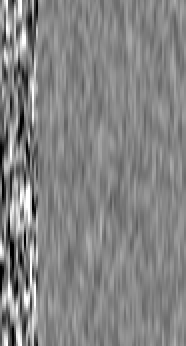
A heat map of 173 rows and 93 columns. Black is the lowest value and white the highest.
Mirror symmetry: none. Seam: vertical, 20% of the way across, the right part calmer. Slope: none. Histogram: heavy tails on both sides. Grain: streaks running down.
